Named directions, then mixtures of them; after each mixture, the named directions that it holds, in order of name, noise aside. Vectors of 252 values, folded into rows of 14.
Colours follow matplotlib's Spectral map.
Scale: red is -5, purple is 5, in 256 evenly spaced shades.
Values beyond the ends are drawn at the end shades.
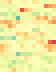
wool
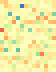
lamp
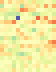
lamp, wool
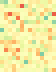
lamp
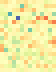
lamp, wool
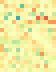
lamp, wool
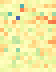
lamp, wool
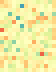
lamp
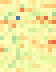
lamp, wool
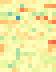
lamp, wool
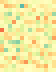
lamp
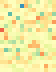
lamp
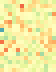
lamp, wool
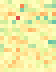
lamp, wool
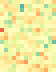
lamp, wool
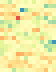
wool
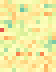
lamp, wool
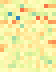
lamp, wool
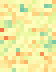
lamp, wool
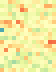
lamp, wool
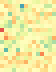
lamp, wool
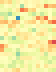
lamp, wool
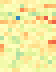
lamp, wool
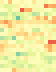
wool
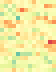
wool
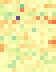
lamp, wool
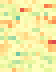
wool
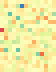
lamp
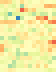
lamp, wool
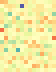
lamp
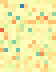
lamp
